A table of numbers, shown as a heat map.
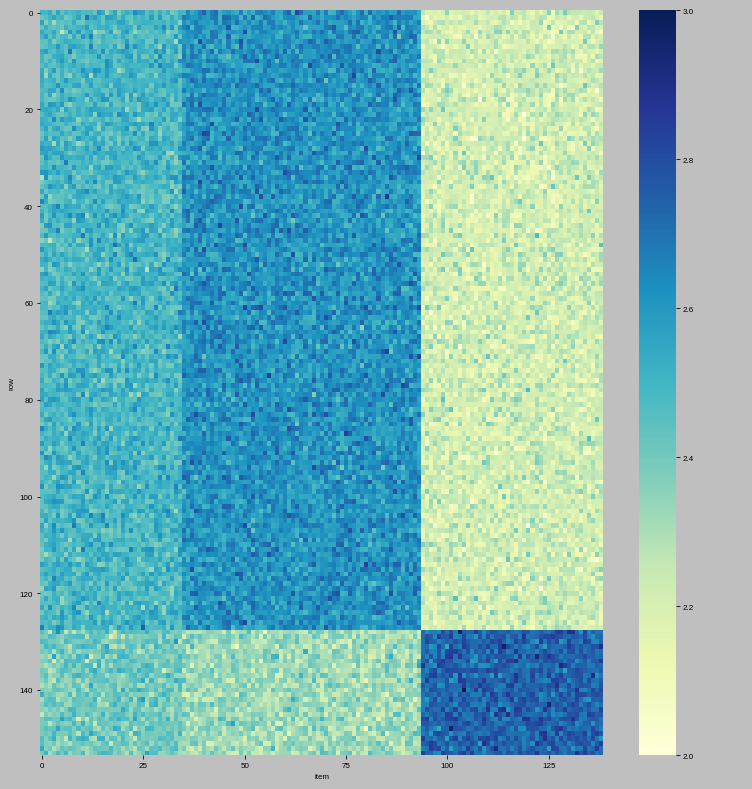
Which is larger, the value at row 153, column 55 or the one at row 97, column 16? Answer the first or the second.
the second
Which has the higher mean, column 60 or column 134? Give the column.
60
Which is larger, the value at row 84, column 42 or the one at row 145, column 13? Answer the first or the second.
the first
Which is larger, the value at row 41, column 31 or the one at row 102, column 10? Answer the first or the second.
the second
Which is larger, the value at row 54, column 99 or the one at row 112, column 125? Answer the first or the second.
the second
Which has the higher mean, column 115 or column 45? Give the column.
45
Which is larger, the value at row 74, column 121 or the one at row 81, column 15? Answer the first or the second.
the second
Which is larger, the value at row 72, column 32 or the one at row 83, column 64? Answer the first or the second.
the second
